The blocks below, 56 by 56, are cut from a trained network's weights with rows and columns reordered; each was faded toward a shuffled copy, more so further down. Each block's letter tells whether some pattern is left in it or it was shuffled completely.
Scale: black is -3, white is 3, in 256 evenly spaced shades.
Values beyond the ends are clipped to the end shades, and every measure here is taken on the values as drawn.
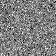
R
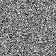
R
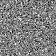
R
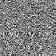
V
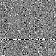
V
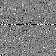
V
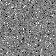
R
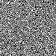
R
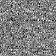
V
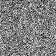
R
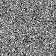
R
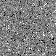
R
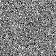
R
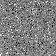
R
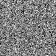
R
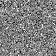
R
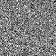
V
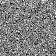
R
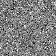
R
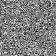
V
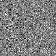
V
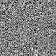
V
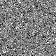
R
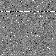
V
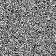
R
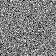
R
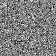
R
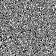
R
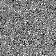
V
